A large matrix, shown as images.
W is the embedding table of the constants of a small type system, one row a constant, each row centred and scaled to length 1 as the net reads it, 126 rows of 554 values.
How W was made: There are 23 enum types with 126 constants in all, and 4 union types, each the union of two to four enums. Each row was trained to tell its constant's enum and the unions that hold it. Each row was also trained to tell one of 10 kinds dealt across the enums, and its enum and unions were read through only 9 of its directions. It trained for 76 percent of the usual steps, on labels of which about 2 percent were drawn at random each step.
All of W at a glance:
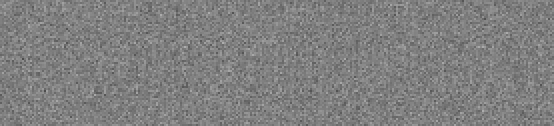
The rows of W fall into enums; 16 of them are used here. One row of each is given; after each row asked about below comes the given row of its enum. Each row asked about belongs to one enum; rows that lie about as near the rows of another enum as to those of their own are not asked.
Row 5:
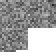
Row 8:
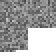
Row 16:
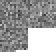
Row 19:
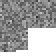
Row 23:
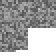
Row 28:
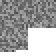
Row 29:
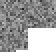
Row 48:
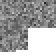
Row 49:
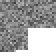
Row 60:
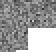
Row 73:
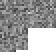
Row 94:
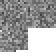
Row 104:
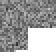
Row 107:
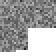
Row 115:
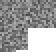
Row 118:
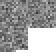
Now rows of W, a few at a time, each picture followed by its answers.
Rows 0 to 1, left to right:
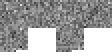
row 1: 104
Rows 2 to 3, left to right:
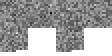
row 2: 48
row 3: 94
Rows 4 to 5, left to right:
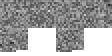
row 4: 49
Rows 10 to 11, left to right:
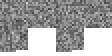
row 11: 60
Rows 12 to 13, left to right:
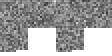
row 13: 48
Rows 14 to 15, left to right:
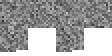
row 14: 49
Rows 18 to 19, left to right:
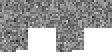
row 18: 48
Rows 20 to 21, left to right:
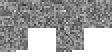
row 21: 8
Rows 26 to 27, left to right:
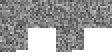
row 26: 8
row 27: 16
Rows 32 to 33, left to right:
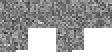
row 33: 94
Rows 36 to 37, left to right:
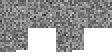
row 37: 115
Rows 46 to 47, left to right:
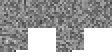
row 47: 8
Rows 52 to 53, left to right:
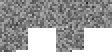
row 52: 118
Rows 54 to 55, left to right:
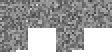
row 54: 118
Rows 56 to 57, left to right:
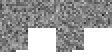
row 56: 60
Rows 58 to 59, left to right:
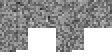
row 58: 5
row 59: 104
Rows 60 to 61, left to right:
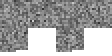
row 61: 16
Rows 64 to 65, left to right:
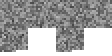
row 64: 118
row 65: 48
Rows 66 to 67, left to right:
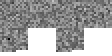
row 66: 94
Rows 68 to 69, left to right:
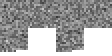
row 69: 115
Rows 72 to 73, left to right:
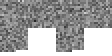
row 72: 104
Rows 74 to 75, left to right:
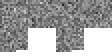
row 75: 8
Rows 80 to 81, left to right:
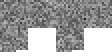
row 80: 118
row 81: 94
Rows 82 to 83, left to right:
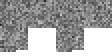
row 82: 16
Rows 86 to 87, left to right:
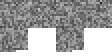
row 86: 8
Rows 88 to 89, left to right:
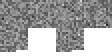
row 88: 23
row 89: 104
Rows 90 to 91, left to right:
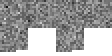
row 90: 23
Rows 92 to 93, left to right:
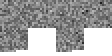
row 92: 23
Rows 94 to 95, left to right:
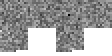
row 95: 118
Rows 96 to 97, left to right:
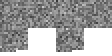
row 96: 115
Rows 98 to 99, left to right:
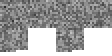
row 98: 118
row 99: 94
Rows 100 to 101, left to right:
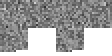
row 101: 60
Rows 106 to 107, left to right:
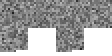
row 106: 23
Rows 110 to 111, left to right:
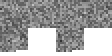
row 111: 115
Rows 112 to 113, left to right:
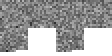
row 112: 49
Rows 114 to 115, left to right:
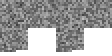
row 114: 5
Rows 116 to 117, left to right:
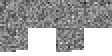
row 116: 16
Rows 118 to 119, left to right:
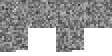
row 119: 8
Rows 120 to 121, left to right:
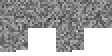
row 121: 94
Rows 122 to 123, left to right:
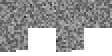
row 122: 49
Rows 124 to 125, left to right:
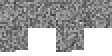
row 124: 48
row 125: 49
